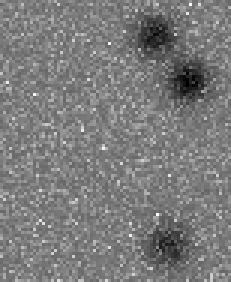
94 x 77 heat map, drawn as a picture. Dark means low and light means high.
There are three dips. The top right is the ninth with the lowest average. A few values lie far out on both sides of the bulk. Overall the values sit about 50% of the way up the scale.
